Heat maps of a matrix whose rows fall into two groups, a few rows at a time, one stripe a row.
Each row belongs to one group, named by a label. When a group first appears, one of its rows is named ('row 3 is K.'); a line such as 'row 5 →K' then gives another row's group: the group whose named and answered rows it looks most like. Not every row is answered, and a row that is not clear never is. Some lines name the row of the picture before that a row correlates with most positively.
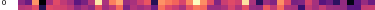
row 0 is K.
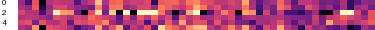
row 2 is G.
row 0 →K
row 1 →K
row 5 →K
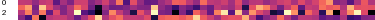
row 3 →K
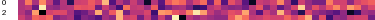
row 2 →K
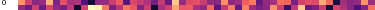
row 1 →K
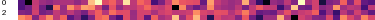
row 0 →K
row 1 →G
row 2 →K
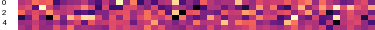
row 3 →G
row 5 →G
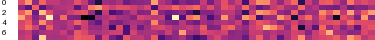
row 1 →K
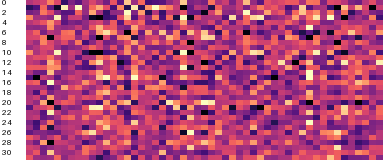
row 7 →K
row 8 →G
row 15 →K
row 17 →G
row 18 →K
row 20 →K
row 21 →G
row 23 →G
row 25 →K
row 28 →K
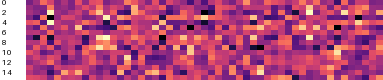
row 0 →G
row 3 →K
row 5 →G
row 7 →K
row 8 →K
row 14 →G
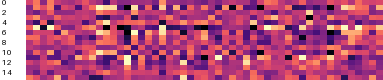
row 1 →G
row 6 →G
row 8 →G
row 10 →G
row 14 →K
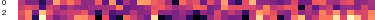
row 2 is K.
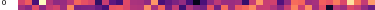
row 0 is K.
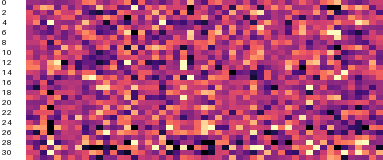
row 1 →G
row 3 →G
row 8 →K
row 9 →G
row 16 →K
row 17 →K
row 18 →K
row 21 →K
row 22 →G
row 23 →G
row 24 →K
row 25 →K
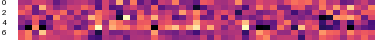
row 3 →G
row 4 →K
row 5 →K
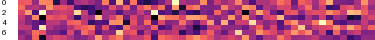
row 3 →K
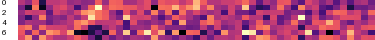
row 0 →K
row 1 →K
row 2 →G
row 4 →G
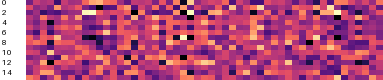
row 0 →G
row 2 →G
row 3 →G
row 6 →K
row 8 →K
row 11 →G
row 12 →K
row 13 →G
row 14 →G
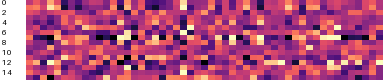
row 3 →G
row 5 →G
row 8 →G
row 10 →G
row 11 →G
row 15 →K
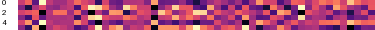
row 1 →K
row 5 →K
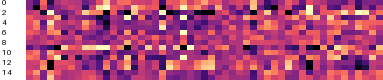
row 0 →K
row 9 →G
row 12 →K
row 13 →K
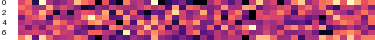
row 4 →G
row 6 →G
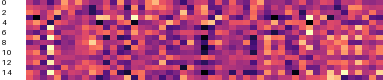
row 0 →G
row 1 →G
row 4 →K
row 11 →K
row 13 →G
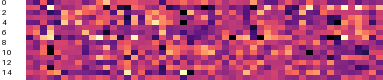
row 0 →K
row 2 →G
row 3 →G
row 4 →G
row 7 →G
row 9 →K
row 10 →K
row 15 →G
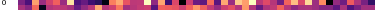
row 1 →K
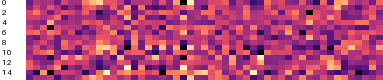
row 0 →G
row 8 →G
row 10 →G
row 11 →G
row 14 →K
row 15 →G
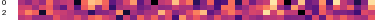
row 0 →K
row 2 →K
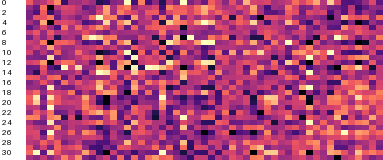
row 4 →K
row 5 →G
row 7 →G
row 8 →K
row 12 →K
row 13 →G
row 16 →G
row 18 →G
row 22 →G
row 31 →G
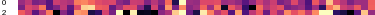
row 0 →G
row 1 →G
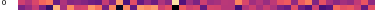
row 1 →G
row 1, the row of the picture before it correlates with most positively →0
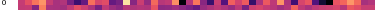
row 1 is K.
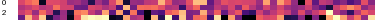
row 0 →K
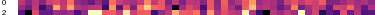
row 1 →G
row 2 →K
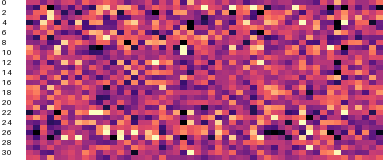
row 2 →G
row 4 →G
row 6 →G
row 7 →K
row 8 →G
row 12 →G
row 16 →G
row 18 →K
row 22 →G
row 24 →G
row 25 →K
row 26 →K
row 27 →G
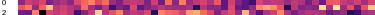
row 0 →G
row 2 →K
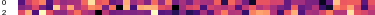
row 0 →G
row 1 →G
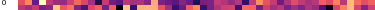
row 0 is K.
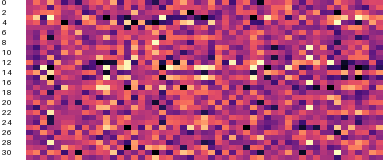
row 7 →K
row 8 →G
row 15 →K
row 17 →G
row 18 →K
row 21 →K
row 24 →K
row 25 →G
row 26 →G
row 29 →G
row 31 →G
